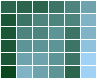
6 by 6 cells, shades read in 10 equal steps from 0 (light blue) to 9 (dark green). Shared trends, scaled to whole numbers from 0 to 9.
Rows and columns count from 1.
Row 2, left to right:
8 6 5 5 5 2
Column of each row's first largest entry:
1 1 1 1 1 1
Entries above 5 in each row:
4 2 2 2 2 2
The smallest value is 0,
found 2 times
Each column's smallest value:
7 2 3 4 5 0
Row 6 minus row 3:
1 -3 -2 0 1 -2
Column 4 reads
6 5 4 4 4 4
